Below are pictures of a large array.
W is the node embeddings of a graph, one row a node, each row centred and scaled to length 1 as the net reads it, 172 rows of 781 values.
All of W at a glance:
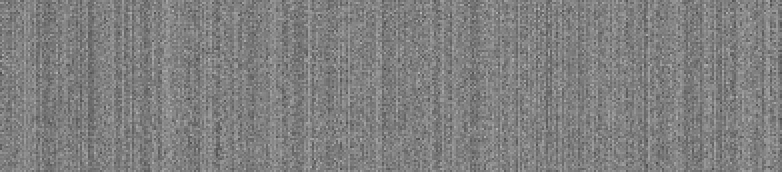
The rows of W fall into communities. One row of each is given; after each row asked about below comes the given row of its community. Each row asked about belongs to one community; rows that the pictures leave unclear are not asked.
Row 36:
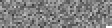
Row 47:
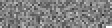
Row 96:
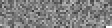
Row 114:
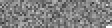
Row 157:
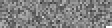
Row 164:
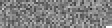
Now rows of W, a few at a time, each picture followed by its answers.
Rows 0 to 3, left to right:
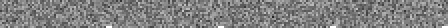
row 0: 157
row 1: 164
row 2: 47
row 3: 164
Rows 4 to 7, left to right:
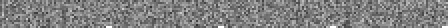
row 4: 47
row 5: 114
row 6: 164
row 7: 96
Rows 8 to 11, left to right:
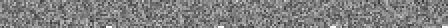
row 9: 164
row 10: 47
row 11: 36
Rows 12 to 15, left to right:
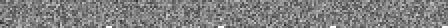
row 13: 96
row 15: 96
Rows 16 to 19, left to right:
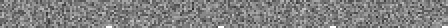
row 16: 114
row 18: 47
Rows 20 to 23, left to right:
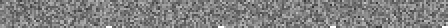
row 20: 164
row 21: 36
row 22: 157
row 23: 96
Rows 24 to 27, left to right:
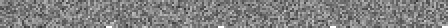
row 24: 96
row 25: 47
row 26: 164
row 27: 96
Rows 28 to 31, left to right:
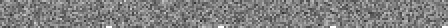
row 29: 36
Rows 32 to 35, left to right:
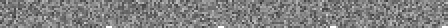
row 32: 96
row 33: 164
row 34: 157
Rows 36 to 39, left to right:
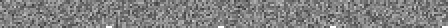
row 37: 164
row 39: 157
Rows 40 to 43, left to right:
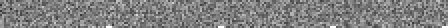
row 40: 164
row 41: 114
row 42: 47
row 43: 96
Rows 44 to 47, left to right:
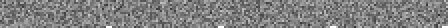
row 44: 96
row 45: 36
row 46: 164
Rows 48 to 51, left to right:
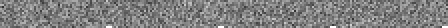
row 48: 157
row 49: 164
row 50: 36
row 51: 96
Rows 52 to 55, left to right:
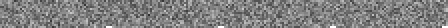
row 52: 157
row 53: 164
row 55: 157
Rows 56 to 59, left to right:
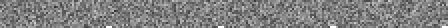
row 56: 164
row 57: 36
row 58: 157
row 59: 47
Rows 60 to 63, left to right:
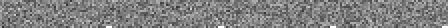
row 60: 47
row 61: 47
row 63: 47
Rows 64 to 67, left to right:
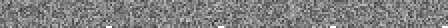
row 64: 36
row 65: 36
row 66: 157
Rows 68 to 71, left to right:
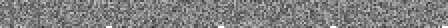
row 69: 114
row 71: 47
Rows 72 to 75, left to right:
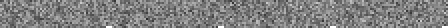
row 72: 157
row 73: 157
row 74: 164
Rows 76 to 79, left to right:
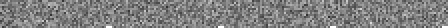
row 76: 96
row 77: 164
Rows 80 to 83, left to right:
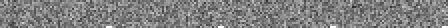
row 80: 157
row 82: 157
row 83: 164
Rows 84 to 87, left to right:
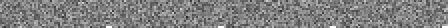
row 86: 164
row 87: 157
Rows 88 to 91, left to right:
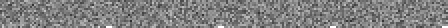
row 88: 36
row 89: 164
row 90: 157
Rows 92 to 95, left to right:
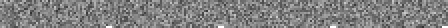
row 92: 157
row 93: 47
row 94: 164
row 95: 47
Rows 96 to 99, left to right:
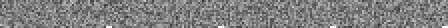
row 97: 96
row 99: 36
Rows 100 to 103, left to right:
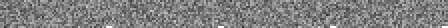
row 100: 164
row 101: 164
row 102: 36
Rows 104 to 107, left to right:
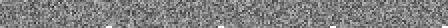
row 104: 114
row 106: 157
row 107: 96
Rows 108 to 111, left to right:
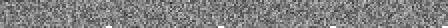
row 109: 157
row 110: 164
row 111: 157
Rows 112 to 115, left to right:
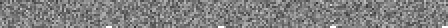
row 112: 164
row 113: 36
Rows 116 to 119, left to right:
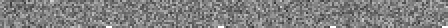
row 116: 96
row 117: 96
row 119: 96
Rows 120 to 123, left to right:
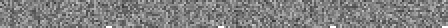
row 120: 157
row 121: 96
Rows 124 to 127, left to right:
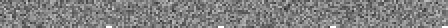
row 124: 96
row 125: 36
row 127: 164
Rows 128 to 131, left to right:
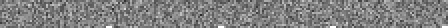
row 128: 114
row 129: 114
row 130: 164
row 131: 36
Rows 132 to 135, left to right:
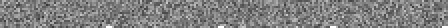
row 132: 47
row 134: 96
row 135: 157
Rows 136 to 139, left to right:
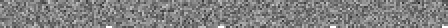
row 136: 36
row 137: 157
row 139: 96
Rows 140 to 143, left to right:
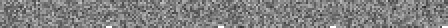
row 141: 96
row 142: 47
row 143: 157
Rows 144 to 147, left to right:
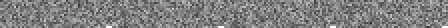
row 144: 36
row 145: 36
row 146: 157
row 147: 114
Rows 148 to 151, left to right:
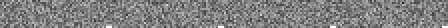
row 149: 157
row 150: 114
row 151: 96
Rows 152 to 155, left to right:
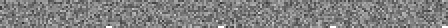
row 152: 96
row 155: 157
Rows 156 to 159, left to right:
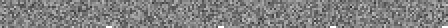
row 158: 157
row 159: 114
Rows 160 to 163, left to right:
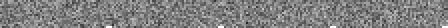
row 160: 47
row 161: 114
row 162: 96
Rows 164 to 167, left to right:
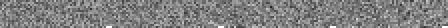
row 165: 96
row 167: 164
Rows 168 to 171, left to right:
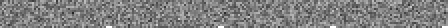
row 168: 164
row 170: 96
